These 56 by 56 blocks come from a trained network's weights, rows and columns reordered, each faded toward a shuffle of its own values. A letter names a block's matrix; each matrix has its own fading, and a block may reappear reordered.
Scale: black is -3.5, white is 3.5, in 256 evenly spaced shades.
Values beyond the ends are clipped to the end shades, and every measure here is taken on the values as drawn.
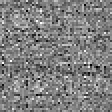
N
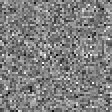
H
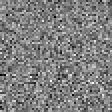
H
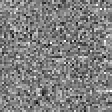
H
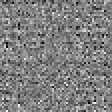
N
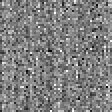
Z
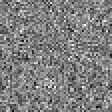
H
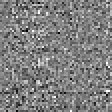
N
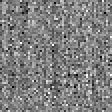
Z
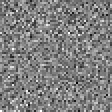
H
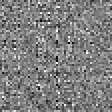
N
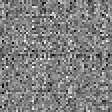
N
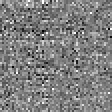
N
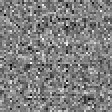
N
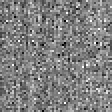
Z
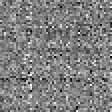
N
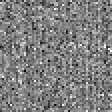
Z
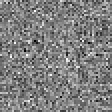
H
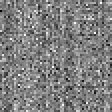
Z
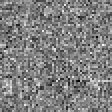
H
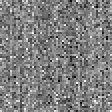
Z
